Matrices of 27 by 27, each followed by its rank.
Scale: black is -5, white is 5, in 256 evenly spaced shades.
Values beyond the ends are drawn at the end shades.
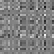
two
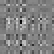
two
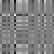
one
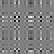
one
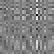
two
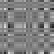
one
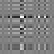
one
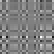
one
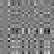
two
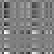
one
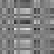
one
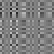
one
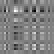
one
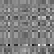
two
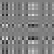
one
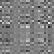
two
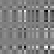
one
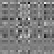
two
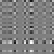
one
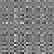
two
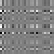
one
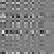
two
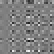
two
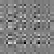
two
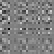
two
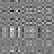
two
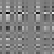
one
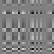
one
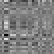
two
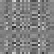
two
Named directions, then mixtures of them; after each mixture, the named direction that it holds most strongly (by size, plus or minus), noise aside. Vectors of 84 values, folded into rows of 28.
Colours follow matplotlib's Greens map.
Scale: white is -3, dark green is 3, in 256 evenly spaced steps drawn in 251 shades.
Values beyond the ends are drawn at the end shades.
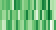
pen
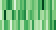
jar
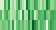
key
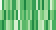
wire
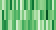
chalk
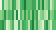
wire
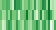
pen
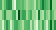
jar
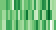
pen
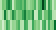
jar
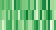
pen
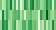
chalk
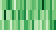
jar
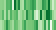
pen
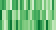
chalk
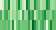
key
